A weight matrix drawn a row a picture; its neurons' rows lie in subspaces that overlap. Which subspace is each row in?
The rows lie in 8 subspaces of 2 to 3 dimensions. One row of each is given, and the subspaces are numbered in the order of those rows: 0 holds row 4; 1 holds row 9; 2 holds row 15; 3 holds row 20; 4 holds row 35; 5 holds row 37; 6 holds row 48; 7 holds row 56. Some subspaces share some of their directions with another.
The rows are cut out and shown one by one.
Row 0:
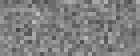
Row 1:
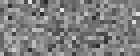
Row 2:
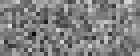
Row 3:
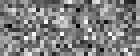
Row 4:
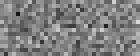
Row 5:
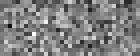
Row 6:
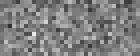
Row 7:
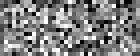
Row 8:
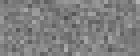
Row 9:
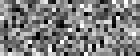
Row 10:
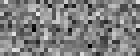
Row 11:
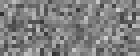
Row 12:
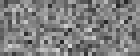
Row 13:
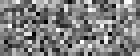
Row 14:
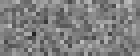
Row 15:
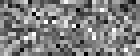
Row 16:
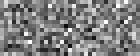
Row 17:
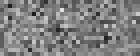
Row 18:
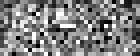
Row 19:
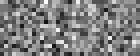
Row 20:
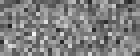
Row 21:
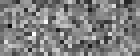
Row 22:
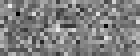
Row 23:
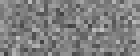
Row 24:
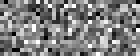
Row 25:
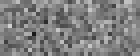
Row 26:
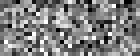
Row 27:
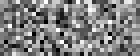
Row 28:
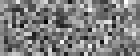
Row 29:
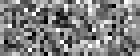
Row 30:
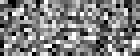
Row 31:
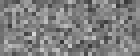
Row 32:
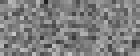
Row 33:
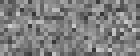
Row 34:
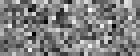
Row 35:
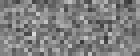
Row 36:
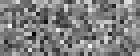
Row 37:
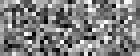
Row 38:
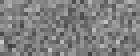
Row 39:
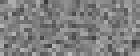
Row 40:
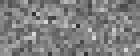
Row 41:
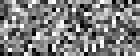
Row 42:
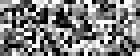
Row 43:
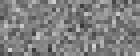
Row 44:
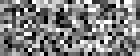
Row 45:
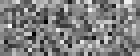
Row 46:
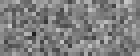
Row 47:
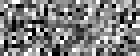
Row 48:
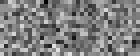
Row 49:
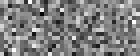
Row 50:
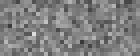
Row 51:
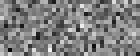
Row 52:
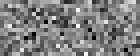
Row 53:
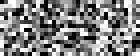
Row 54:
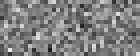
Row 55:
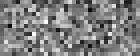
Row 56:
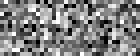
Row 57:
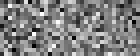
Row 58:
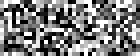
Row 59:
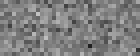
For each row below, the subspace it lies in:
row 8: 4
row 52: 2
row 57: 0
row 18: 0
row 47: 2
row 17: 0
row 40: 2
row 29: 4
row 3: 2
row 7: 5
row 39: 6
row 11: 2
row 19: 6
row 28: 1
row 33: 2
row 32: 6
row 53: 6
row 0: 4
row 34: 3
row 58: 5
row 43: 1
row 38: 3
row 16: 5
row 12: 5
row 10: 7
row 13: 4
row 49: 0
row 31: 5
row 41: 1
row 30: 6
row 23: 0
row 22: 0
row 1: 0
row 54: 1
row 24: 7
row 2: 3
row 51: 1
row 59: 7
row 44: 2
